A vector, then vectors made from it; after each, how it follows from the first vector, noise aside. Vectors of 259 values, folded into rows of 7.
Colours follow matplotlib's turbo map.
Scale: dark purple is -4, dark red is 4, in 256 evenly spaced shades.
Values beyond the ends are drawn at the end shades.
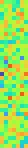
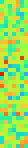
negated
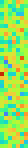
sign-scrambled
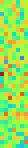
sign-scrambled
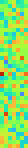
sign-scrambled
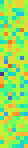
sign-scrambled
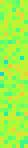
shrunk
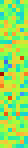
sign-scrambled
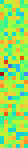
negated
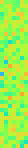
shrunk
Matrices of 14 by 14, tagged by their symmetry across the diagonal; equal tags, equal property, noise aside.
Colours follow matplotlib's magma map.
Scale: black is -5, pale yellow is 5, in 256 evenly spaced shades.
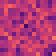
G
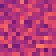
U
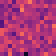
U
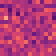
U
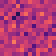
G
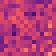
G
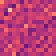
G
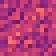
G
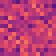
U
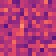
U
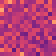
G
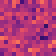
U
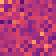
G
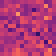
U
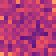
G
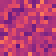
G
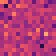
U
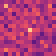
G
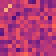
G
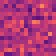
U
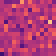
U
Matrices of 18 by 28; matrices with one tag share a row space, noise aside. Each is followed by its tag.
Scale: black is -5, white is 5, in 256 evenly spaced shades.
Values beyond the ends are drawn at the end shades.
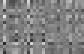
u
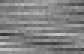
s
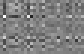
u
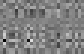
u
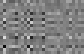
u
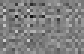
u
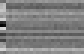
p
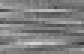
s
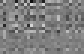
u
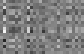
u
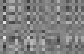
u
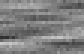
s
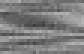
s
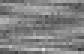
s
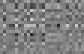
u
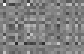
u
